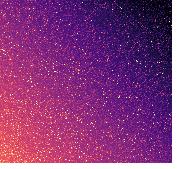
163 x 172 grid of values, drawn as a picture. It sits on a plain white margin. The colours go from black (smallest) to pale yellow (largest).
The halves do not mirror each other. The ninth with the lowest average is the top right. The bottom left is the ninth with the highest average. There are no regular stripes. The field climbs toward the bottom left.
